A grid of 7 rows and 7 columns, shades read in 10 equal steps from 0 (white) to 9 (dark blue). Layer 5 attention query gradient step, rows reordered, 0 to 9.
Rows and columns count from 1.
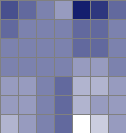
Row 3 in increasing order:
5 5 5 5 5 6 6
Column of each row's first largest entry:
5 1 5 1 4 4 4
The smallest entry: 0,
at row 7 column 5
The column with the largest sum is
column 4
